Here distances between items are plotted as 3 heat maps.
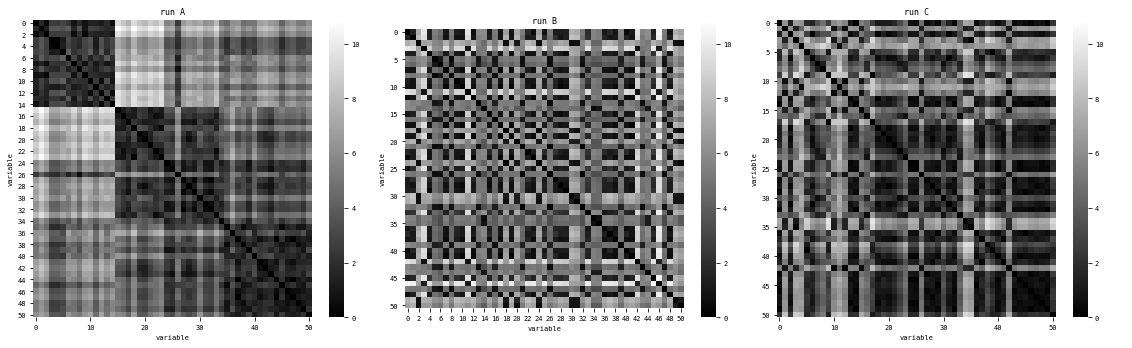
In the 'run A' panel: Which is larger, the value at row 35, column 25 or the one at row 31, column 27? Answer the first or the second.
the first
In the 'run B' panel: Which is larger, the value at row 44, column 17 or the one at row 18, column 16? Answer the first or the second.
the first
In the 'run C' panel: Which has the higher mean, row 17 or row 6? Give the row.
17
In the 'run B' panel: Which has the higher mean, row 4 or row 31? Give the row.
31
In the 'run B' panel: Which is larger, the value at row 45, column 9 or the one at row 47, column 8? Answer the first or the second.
the first
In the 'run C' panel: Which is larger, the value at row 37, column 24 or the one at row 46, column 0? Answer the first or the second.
the first
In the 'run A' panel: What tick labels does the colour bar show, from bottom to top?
0, 2, 4, 6, 8, 10
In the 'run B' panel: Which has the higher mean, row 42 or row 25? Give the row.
42
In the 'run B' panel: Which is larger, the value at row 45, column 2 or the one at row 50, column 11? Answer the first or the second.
the first
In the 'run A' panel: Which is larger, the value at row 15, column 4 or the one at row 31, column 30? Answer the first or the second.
the first
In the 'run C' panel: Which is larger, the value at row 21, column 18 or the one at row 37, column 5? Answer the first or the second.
the second
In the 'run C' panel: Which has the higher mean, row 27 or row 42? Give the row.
42
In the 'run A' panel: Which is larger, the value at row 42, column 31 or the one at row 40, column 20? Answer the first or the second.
the second
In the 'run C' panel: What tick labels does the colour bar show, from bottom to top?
0, 2, 4, 6, 8, 10
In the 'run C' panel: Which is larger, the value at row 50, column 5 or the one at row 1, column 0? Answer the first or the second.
the second
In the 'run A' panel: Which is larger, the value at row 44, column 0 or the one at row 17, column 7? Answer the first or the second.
the second
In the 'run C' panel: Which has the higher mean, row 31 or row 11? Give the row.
11
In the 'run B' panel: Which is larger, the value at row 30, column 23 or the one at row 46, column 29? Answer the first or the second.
the second
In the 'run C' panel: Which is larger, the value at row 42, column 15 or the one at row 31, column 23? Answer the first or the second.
the second
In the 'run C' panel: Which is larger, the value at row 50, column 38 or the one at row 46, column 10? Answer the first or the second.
the second
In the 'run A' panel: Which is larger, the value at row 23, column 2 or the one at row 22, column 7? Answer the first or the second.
the first
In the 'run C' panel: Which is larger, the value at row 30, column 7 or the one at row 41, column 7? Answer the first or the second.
the second
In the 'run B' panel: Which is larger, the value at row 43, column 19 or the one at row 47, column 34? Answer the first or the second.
the first
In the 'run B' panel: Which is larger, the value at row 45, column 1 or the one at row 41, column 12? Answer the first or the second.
the first
